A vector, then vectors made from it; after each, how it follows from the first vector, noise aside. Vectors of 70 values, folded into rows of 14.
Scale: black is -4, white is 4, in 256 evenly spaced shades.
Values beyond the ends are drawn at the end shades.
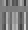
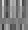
reversed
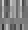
reversed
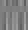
shrunk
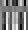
scaled up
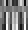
scaled up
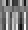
scaled up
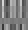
reversed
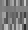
sign-scrambled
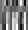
scaled up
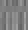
shrunk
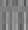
shrunk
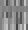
sign-scrambled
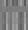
shrunk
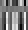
scaled up
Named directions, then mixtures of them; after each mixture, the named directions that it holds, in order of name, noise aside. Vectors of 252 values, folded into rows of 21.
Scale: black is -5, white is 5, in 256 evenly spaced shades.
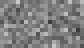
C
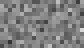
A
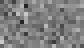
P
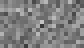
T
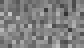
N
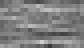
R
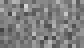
A, N, P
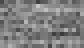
C, P, R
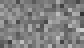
A, C, N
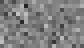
P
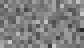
A, C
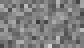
A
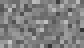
A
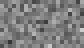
A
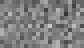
N, T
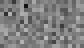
N, P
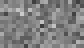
T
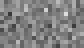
A, N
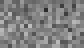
N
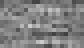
N, R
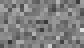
A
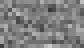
A, P, R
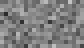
C, P, T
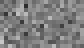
P, T
